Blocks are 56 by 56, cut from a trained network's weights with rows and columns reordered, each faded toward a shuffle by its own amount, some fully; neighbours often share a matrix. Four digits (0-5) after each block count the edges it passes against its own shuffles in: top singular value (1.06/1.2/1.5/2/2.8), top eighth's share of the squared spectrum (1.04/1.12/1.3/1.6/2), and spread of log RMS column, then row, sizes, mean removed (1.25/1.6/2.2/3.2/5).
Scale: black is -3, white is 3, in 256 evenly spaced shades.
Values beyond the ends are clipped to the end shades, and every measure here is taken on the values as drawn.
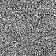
2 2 0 1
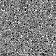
2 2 0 1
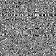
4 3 0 2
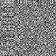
4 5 2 2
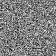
0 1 0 0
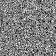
0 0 0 0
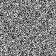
0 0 0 0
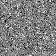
0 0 0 0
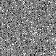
0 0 0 0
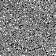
1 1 0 0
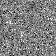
1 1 0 0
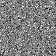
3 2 0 1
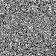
2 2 0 1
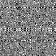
4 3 0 2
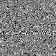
3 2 0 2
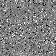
1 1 0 0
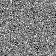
1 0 0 0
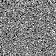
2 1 0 0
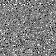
2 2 0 1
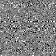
3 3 0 3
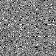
3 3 0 2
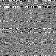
4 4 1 4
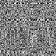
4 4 1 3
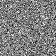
2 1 0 0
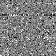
3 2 0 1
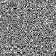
3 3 1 2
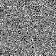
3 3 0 1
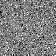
2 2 0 1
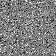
0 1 0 0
